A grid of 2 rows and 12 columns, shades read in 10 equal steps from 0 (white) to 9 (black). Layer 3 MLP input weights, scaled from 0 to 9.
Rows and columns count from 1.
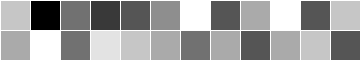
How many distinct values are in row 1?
8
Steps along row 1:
up down up down down down up down down up down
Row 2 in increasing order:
0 1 2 2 3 3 3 3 5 5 6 6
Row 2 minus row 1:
1 -9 0 -6 -4 -1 5 -3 3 3 -4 4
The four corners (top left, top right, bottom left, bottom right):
2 2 3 6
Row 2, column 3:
5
